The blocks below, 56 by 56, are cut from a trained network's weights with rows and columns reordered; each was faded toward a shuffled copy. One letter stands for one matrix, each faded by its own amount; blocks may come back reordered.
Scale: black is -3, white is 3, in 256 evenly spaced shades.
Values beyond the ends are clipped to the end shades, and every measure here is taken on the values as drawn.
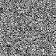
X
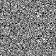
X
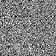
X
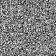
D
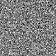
X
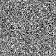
X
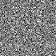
X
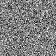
D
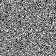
D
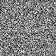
D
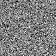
D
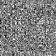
X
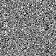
X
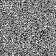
D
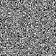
X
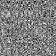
X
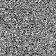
X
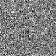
X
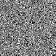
X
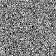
D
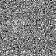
X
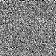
X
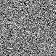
D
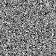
D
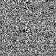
X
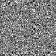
X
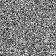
D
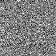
X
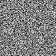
D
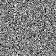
D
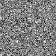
X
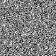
X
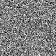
D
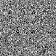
X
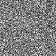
X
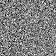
D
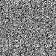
X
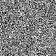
D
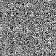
X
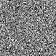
D
